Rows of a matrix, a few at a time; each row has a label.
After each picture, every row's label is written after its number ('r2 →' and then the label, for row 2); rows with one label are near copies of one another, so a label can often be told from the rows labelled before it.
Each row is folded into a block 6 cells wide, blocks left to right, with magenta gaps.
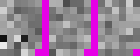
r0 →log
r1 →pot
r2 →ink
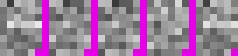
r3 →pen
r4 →pot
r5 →pot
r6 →ink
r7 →pen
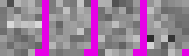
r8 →pen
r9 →ink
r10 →pot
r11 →log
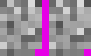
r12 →ink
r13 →ink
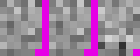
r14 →ink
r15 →ink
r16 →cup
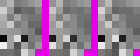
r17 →log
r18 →log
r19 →log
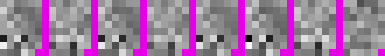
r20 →log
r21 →cup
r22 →log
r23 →cup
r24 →log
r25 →log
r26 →cup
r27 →pot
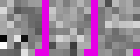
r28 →log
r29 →cup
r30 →pen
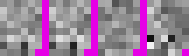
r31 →cup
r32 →cup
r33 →pot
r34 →log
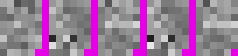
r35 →pot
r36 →log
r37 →pen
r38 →log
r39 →pen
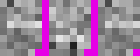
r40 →pen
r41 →cup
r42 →pen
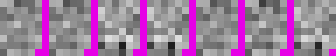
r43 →pot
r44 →pot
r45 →cup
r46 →cup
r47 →pot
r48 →pot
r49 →cup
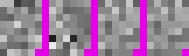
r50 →pot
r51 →log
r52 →ink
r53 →ink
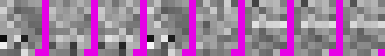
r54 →log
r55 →cup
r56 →cup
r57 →log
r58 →ink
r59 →pen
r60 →pen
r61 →pen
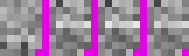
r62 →cup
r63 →pen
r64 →pen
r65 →pen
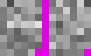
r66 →pen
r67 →ink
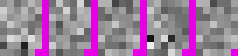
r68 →cup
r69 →ink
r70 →pot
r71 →log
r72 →pot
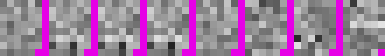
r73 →ink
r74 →cup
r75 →cup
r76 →cup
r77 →ink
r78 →pot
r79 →log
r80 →pen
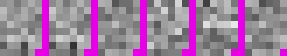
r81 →cup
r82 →cup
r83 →pot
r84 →ink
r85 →pen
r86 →pot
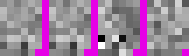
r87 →cup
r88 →cup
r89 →log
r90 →ink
